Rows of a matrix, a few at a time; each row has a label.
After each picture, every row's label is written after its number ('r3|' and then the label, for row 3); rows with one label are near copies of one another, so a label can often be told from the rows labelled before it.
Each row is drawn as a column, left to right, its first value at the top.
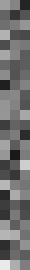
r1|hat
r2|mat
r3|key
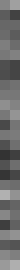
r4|mat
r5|mat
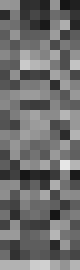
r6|mat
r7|hat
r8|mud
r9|mud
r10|mud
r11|hat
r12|key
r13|mud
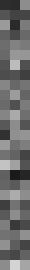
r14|key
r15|mud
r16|mat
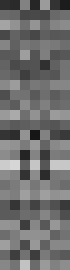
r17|key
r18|key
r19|mat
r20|key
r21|mat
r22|key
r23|key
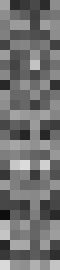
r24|hat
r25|key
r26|key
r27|mud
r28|key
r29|hat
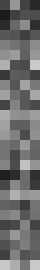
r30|mud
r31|mat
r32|key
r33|mud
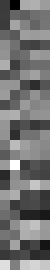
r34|mud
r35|key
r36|hat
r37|hat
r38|hat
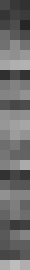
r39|mud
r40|mud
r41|mud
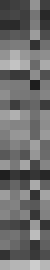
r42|mud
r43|mud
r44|mud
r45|hat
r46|mud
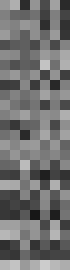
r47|hat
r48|hat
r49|key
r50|hat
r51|mud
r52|hat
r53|mud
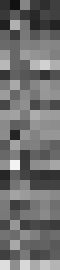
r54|mud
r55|key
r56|mat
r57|mud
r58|mud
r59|mud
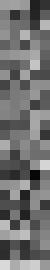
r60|hat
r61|mat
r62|hat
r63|mud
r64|key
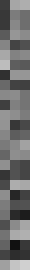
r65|mud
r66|hat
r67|hat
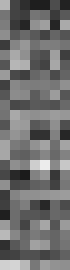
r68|hat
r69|mud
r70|mud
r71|key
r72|key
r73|mud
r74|key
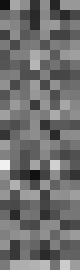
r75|key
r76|hat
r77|mat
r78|mud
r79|hat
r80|key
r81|mat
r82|mat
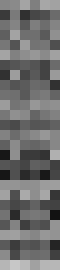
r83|mat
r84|hat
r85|mat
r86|mat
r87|mat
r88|hat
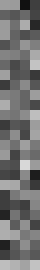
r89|hat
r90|mat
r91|key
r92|mud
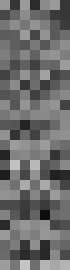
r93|mat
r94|key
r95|hat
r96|key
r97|hat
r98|mat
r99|mud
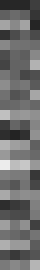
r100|key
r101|key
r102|key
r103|mud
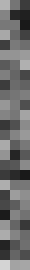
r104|hat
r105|mat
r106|mud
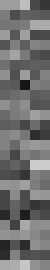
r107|hat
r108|mat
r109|hat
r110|key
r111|key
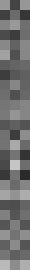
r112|mat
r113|key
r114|mat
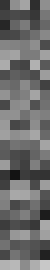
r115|mud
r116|mat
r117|mat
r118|mud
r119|hat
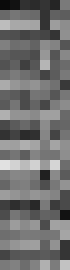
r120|key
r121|key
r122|key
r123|key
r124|mud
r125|key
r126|hat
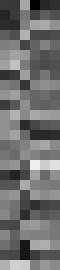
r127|mud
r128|mud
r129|hat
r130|key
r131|key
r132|key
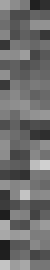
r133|hat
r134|mat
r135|mat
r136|key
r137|key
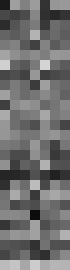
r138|mud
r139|mat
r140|mat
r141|hat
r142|mud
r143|mat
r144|mat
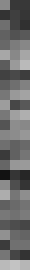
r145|mat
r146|mud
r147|mud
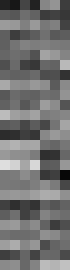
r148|key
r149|key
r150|key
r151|key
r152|mat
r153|mat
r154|mud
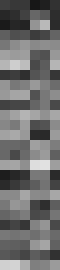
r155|mud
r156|mud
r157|mud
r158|key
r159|key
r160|mud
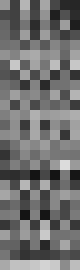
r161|mat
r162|mud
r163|hat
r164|mud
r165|hat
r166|mud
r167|key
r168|mud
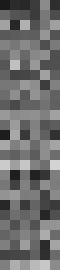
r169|key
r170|mud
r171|key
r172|mud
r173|hat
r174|key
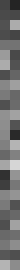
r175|mud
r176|key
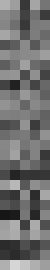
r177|hat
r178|hat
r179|mud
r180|hat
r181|mat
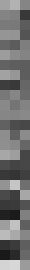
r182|hat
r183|hat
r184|mat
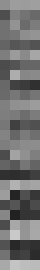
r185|mat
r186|hat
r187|hat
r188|hat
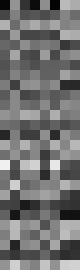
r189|key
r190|hat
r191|key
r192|key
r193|mat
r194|key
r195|hat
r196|hat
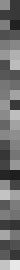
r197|mat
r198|mud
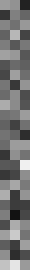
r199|mat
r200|hat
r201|key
